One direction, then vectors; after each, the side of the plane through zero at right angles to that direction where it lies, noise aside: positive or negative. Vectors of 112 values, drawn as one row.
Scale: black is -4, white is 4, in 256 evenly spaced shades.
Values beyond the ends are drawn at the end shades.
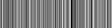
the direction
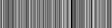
positive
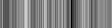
positive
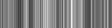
negative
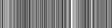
negative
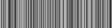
positive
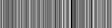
positive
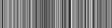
negative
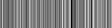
positive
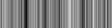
positive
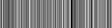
positive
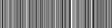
negative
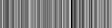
positive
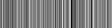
positive
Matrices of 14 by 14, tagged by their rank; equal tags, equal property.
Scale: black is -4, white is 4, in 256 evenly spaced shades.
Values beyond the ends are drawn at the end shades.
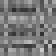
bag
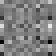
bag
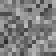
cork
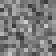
cork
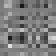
bag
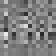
bag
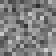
cork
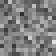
cork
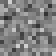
cork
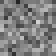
cork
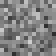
cork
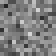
cork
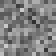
cork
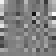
bag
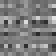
bag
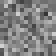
cork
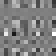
bag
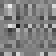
bag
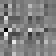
bag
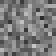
cork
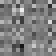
bag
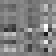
bag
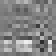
bag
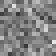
cork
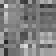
bag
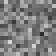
cork
